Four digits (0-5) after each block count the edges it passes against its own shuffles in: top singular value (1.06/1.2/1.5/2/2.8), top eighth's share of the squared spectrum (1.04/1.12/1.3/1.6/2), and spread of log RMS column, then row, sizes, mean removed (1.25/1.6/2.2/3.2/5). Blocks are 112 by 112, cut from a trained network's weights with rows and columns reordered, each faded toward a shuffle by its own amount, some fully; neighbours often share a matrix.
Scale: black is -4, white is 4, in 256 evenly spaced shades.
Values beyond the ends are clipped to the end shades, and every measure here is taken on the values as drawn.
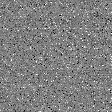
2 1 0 0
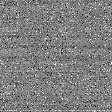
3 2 2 1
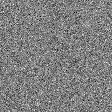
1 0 0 0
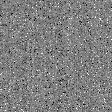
1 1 0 1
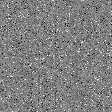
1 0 0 0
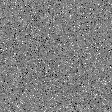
0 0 0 0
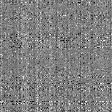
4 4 1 4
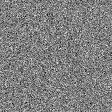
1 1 0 0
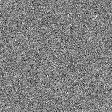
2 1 0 0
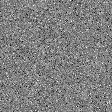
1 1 0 0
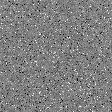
0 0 0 0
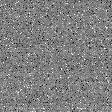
2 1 0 0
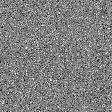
0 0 0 0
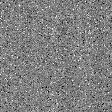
1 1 0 1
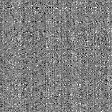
3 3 1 3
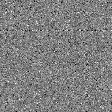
2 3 1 1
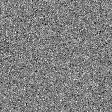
2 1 0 0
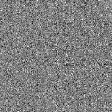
3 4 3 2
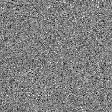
2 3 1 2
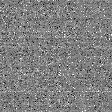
2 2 1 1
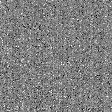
2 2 0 1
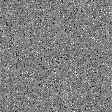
0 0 0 0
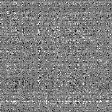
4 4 3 2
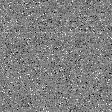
1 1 0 0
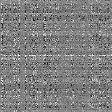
4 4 4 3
